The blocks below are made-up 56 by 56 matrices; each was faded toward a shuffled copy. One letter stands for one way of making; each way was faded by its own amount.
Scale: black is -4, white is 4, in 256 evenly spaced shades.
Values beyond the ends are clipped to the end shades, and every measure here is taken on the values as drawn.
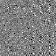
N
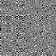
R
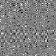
R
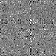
N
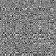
R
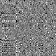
N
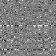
R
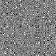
N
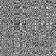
R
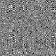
N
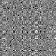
R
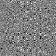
N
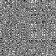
N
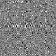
N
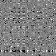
R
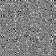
N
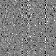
N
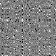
N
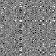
R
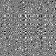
R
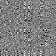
N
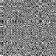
R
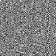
N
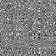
N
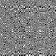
R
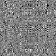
N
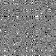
R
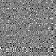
R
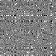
R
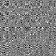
R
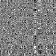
N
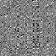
N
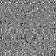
R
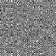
N
